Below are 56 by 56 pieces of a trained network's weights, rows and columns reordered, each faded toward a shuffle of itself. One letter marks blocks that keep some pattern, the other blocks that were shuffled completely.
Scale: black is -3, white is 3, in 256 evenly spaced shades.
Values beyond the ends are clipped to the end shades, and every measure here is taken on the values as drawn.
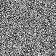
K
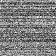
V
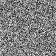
K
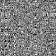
V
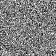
K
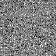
V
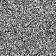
V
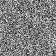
K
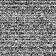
V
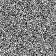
K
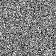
K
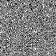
V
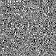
V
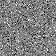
K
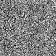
V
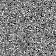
K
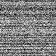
V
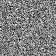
K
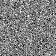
K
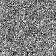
V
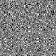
V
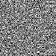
V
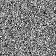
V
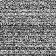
V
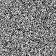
K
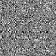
V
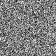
K
